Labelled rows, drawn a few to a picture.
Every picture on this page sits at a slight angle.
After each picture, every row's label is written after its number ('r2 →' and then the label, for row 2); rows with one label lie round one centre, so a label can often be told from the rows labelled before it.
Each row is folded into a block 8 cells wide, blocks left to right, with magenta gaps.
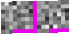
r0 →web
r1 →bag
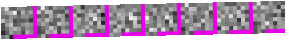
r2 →web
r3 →web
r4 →bag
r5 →bag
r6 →bag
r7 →web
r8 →bag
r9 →web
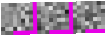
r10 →bag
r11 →web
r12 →web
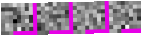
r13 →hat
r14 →web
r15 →bag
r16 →bag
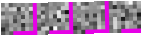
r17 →web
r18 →bag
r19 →web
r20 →hat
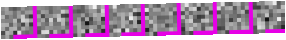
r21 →bag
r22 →bag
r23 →hat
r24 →bag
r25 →web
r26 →web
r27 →web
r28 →hat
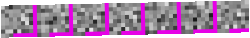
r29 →bag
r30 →hat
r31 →bag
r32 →bag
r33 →hat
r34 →hat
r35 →bag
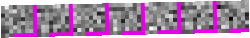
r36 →web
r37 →hat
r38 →bag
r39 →hat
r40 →bag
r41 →hat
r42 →hat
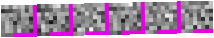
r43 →hat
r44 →hat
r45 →bag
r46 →hat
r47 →bag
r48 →bag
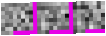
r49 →bag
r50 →hat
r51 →hat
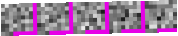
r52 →web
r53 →web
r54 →bag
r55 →hat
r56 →hat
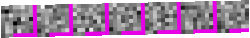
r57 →hat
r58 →web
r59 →bag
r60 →web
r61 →web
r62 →hat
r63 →web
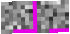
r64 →bag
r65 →hat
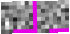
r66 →hat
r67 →bag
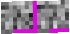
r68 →hat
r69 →hat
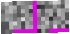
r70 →web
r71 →hat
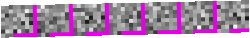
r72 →bag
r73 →web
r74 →hat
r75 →web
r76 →web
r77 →bag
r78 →bag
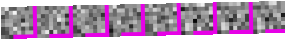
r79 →web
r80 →bag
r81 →web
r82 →web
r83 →web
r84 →hat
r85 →hat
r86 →hat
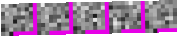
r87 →web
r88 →web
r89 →web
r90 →hat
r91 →web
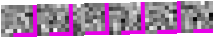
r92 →bag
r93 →hat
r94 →web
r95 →hat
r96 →bag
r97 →hat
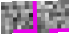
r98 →hat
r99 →web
